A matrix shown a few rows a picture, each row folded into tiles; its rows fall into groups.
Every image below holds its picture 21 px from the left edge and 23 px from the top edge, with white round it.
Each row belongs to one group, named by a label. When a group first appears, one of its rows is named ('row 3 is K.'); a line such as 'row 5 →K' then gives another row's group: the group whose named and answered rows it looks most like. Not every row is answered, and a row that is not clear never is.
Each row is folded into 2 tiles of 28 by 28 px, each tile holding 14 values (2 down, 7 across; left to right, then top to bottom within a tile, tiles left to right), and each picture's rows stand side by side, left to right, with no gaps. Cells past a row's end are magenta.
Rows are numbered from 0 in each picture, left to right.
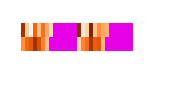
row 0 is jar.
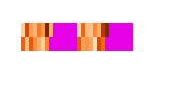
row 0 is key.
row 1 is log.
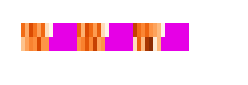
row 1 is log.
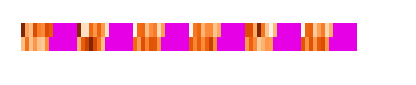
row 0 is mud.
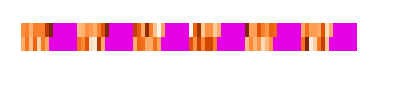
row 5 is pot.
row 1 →log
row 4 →mud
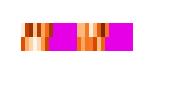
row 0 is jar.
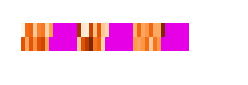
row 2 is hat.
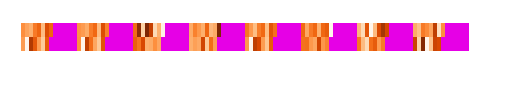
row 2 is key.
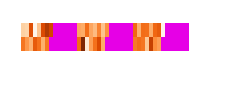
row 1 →pot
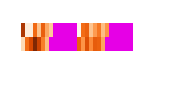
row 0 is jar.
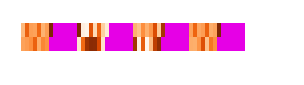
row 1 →jar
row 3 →hat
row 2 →log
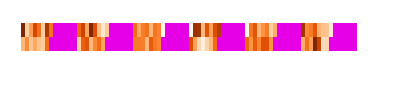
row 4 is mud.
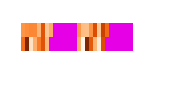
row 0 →pot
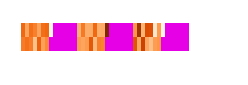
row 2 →key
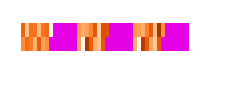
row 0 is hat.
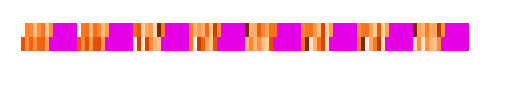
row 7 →mud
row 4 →mud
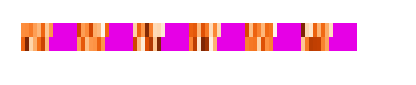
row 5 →jar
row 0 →pot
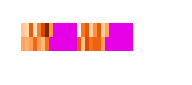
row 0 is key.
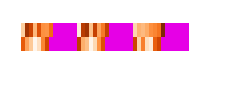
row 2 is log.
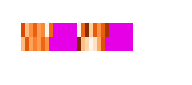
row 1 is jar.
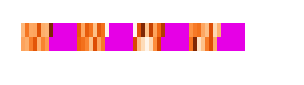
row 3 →pot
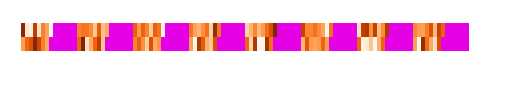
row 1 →pot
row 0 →jar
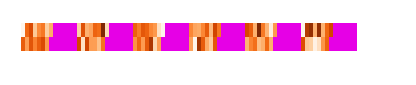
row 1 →key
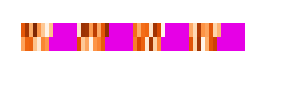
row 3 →log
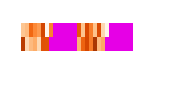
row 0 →log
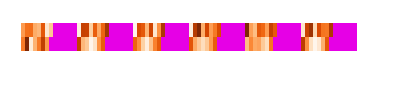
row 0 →pot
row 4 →mud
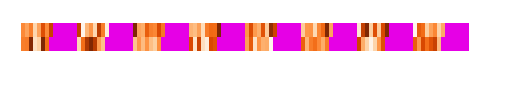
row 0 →log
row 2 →mud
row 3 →log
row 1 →jar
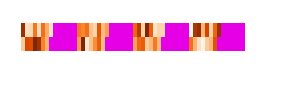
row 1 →pot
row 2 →key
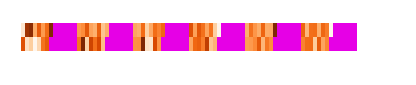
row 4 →hat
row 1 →pot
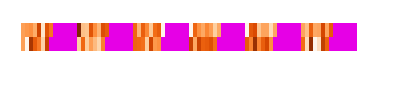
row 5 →log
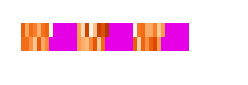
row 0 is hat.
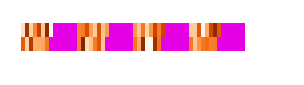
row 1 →pot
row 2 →log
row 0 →key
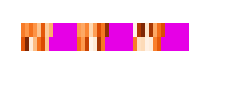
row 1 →log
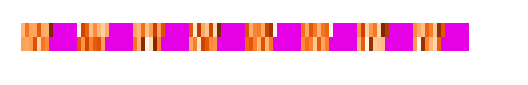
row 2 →log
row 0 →hat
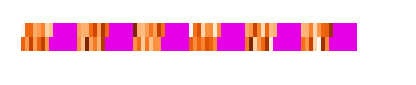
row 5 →log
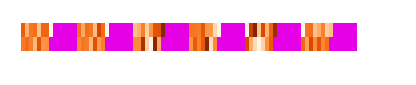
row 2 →log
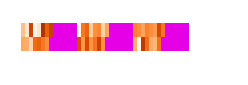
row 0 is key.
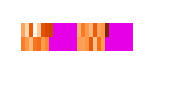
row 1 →hat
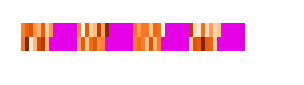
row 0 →pot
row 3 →jar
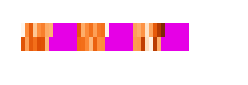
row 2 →log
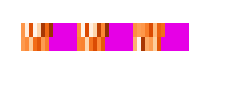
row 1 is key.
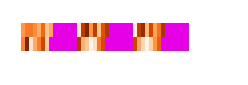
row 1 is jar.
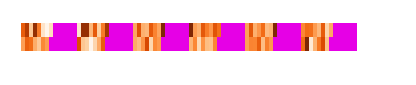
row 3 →mud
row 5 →pot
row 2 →hat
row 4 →hat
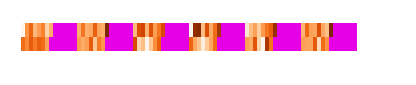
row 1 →hat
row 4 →log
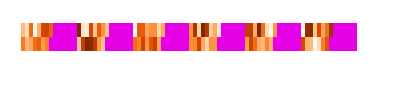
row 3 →key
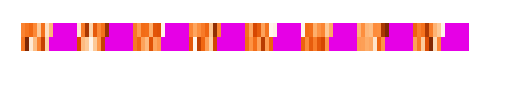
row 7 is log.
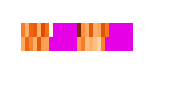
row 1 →mud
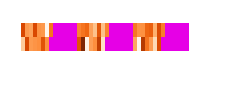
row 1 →pot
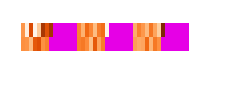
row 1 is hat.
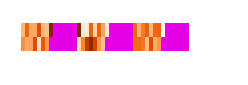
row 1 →jar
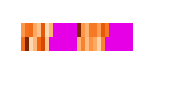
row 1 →mud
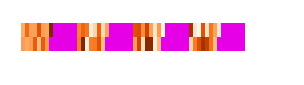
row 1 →pot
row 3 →jar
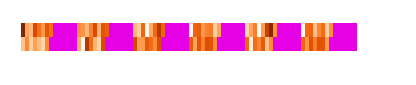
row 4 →key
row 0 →mud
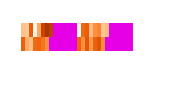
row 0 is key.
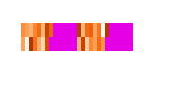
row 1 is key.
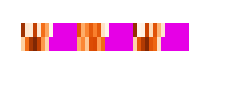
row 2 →jar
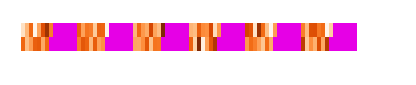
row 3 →log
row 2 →hat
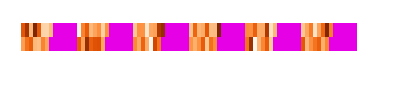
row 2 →log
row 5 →key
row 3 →hat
